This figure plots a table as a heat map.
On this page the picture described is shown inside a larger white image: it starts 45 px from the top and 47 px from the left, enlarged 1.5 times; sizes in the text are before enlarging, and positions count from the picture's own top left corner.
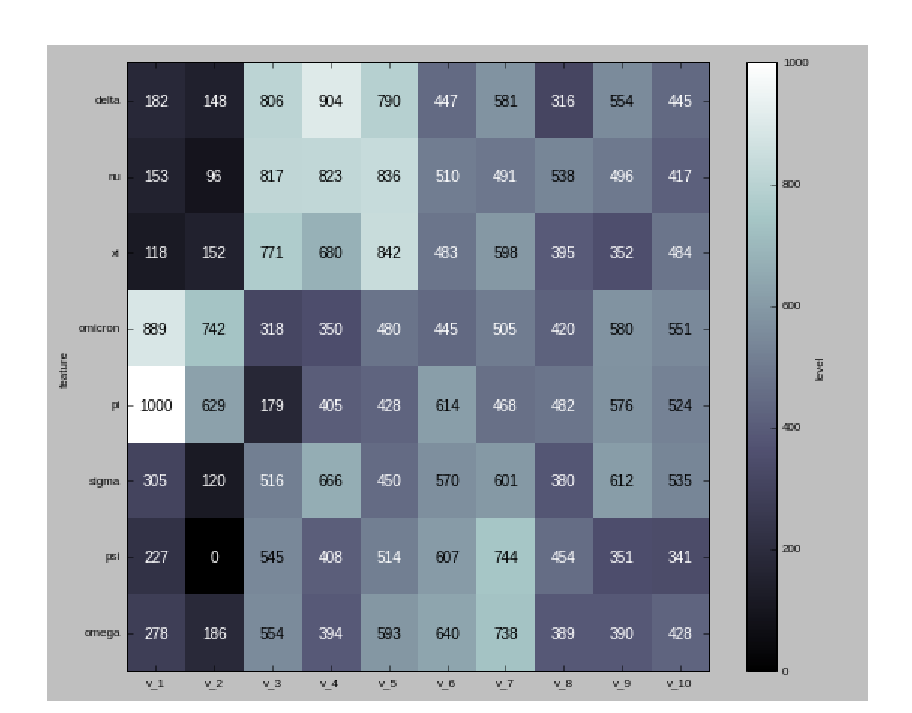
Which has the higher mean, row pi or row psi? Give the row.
pi
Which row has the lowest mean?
psi
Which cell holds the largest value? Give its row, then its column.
pi, v_1
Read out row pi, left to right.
1000 629 179 405 428 614 468 482 576 524
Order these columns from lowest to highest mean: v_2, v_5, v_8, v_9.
v_2, v_8, v_9, v_5
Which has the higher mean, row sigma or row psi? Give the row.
sigma
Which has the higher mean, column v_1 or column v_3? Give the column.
v_3
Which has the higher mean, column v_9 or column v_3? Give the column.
v_3
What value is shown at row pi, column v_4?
405
